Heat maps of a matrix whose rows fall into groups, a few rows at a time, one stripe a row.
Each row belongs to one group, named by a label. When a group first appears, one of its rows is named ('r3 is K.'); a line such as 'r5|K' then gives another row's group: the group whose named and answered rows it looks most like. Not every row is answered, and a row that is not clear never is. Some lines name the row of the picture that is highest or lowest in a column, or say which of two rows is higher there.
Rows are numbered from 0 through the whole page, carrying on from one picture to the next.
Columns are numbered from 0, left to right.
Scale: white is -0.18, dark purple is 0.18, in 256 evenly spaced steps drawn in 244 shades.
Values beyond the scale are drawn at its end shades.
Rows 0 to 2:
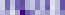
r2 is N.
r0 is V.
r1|V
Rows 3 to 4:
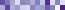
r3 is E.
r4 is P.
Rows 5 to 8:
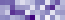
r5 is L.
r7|V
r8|N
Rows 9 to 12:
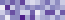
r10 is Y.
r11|P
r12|N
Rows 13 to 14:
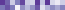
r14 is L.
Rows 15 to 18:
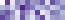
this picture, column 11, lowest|16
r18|L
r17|L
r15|Y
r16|N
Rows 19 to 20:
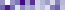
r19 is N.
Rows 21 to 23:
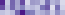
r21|E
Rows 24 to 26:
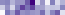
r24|N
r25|N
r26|Y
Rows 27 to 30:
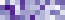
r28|L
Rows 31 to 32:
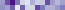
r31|P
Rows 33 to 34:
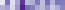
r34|N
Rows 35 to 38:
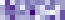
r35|Y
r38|P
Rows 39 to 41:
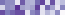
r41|E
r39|L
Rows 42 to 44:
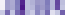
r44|V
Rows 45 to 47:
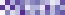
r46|E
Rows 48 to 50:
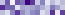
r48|N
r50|P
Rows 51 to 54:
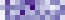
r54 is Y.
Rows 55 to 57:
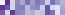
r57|P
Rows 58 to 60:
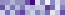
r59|P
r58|N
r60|V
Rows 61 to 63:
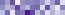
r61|L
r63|N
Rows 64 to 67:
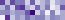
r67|Y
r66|N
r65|V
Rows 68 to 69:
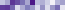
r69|L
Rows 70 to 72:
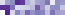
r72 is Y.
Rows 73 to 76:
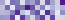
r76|L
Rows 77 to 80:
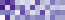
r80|Y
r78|E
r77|L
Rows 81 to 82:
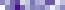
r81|P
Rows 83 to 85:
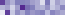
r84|N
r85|Y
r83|E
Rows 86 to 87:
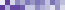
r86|Y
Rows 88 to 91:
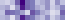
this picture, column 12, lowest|88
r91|N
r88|N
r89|N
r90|V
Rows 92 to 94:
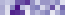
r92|N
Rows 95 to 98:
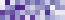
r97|E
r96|V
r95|Y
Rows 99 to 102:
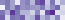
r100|Y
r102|E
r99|L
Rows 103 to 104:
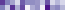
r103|E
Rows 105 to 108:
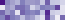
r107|E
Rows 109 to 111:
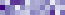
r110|L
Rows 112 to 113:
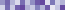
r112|L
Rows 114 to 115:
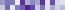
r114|L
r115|N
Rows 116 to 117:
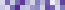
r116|V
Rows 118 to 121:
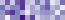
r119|E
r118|V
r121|N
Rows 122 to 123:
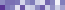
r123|L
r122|P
